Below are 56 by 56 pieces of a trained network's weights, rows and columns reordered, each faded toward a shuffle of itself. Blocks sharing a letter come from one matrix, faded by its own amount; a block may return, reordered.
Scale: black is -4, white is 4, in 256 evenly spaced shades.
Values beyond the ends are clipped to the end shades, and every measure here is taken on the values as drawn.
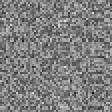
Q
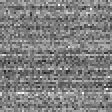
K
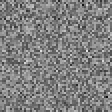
Q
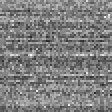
K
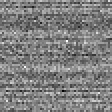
K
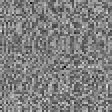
Q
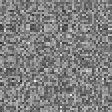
Q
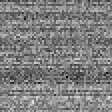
K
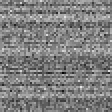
K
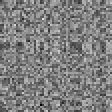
Q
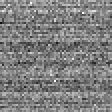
K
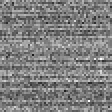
K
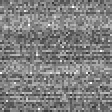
K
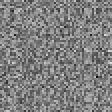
Q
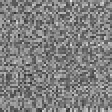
Q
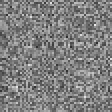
Q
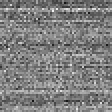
K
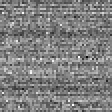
K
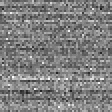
K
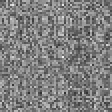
Q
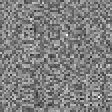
Q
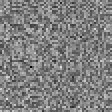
Q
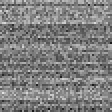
K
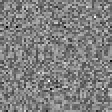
Q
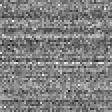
K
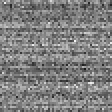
K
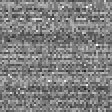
K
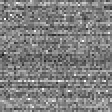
K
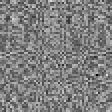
Q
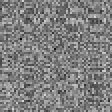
Q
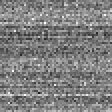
K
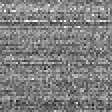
K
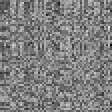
Q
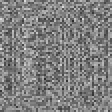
Q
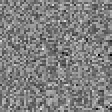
Q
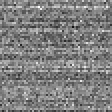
K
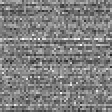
K
